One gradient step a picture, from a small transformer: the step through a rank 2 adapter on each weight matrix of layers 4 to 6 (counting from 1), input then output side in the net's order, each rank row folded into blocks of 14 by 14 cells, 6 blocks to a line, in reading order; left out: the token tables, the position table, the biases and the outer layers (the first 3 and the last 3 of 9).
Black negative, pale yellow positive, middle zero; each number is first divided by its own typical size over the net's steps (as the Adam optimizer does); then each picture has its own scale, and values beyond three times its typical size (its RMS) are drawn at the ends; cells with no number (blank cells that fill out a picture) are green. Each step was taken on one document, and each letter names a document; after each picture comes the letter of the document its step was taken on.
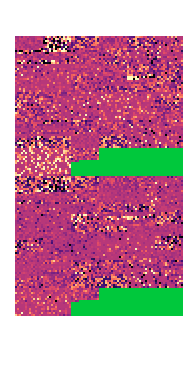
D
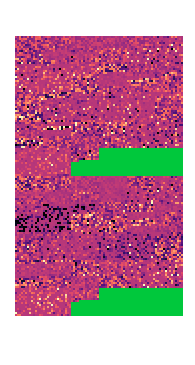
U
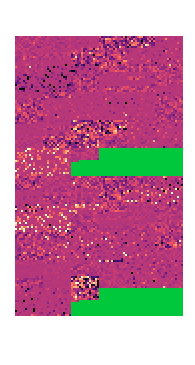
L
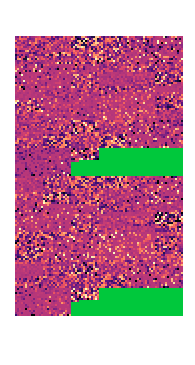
U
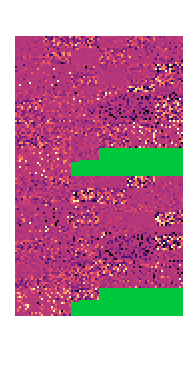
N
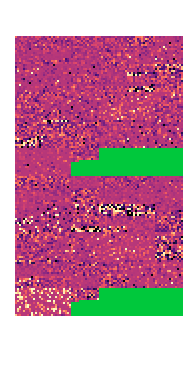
N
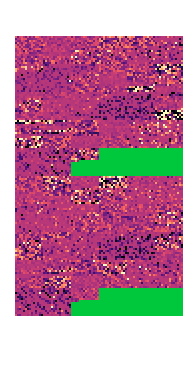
U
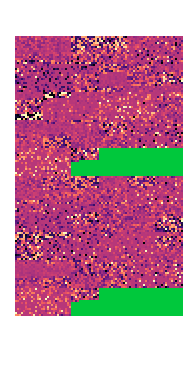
U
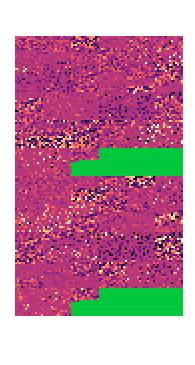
N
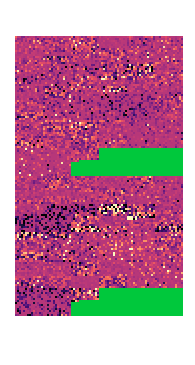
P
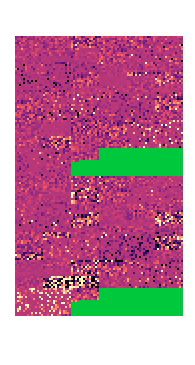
N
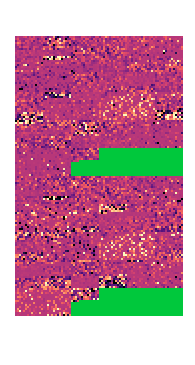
P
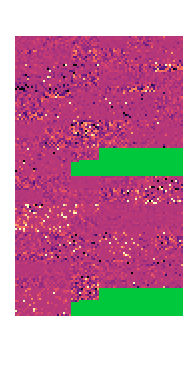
L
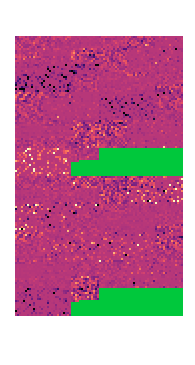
L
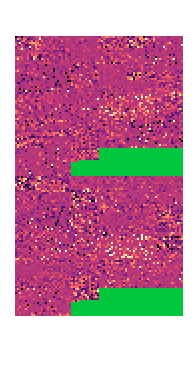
N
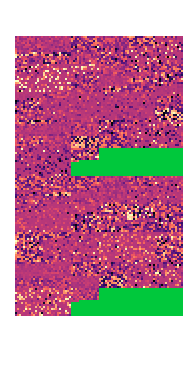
D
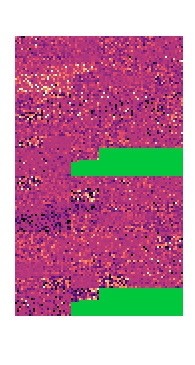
P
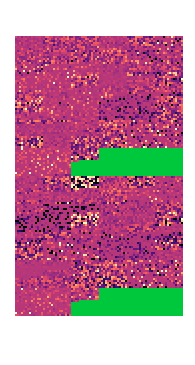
U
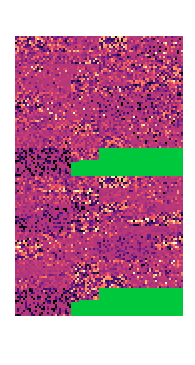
D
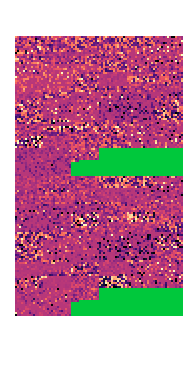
D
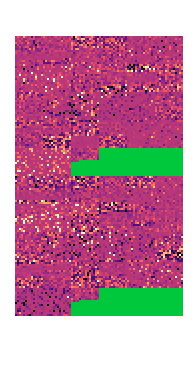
P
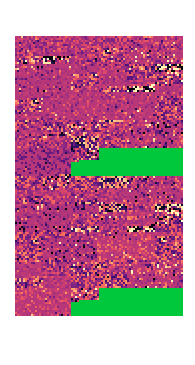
U
